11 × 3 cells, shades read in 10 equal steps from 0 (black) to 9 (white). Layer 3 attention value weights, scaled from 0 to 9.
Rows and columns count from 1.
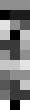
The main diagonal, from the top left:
5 1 3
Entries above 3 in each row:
3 0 2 2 1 2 3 3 1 1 2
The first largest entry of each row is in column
1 2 1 1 3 1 3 2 3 1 1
